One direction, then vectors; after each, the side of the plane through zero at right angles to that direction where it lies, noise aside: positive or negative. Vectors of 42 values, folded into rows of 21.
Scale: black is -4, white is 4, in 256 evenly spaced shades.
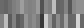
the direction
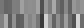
positive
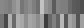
negative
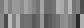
negative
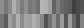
negative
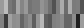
negative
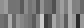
negative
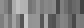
positive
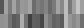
positive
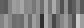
positive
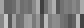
positive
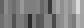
positive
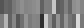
positive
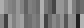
negative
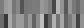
negative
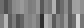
positive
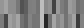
negative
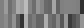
positive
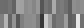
positive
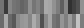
positive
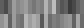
positive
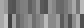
positive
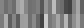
positive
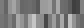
negative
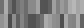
positive
